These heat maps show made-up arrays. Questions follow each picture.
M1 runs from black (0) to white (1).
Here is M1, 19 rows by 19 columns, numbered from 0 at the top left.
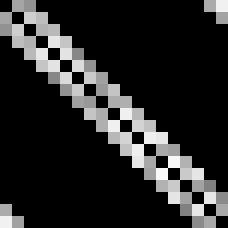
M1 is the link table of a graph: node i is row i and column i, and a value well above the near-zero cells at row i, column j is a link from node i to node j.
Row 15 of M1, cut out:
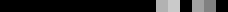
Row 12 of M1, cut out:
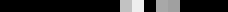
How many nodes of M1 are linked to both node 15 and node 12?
2
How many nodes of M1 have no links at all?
0
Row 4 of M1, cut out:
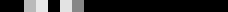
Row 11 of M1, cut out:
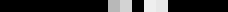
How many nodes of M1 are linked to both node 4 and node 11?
0
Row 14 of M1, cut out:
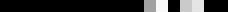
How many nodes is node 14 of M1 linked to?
4
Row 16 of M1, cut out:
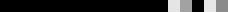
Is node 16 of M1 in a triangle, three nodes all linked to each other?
yes
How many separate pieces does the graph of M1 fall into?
1
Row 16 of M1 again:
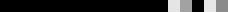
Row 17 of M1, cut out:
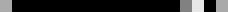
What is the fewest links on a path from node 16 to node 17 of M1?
1
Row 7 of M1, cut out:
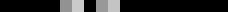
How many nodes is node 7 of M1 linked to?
4
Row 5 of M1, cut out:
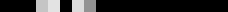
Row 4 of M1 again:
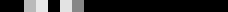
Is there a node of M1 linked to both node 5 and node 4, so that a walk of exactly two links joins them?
yes
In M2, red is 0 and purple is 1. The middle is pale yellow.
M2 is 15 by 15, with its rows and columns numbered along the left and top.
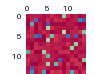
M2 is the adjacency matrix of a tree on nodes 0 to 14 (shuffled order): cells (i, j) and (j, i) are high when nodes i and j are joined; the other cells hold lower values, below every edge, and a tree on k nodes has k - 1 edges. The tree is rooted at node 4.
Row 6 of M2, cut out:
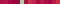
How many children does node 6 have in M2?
0
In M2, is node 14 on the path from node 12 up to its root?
yes
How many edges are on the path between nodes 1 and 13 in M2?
1
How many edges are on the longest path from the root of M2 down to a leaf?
6
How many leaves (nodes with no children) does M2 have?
7
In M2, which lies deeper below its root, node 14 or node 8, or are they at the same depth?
node 8
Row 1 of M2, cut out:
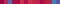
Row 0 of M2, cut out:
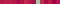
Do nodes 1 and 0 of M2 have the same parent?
no
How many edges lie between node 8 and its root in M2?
3
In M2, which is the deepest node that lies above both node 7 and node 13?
1
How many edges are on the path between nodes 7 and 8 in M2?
7
